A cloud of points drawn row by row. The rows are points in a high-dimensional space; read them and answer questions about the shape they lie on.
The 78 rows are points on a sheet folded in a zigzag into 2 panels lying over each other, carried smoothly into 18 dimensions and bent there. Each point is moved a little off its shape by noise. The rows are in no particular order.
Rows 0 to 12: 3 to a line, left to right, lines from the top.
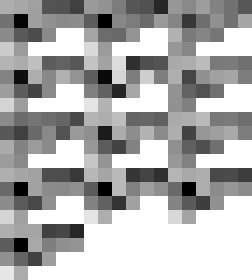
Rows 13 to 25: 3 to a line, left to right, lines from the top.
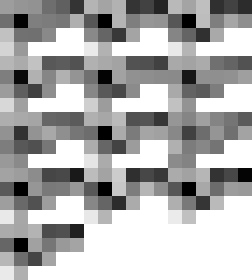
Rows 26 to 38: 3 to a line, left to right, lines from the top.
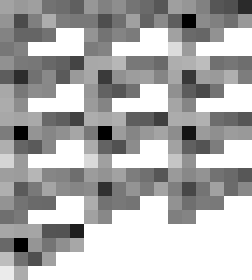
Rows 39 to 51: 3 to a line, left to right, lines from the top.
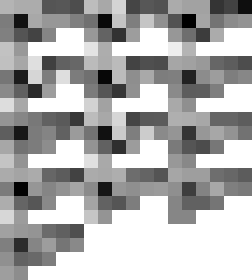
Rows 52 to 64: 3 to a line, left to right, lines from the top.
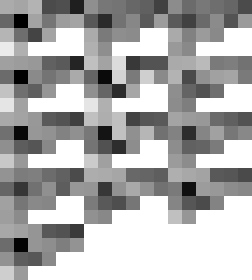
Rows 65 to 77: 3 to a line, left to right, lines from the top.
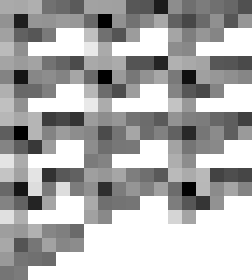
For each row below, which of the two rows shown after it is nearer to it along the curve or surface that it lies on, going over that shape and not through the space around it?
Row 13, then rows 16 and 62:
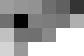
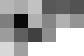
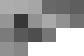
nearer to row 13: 16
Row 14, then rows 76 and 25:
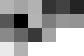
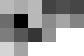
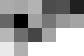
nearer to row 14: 76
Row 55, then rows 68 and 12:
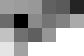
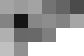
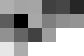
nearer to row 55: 68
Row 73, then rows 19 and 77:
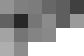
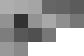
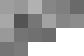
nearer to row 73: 19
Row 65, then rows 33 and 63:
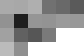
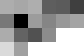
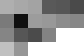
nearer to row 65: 33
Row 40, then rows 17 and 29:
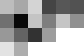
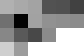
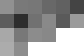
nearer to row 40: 17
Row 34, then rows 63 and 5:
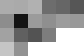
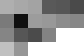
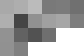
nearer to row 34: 5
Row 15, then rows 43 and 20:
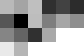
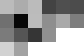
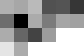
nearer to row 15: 43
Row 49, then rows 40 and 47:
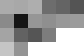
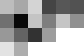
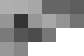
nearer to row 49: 40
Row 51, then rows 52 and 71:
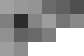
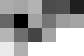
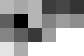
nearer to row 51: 71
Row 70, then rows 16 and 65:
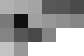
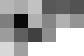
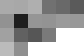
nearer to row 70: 16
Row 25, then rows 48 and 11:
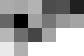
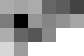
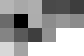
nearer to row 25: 48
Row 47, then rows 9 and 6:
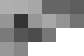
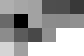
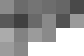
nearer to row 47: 9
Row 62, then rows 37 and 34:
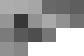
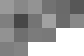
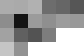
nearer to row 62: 37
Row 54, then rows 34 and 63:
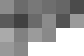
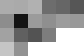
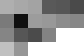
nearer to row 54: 63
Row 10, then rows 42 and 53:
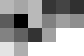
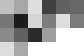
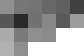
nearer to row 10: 42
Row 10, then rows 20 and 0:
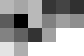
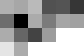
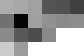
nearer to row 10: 0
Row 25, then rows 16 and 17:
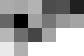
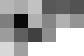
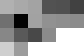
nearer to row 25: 16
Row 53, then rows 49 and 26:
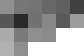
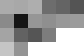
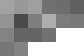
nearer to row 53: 26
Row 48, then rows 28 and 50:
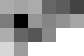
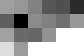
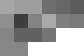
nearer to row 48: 28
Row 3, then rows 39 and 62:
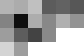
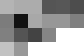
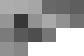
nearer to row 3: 39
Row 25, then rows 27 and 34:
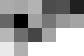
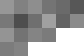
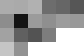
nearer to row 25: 34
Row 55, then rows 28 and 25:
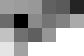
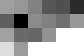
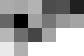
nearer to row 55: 25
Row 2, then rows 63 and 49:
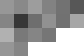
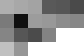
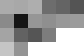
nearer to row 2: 49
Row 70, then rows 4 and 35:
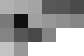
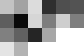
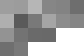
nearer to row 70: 4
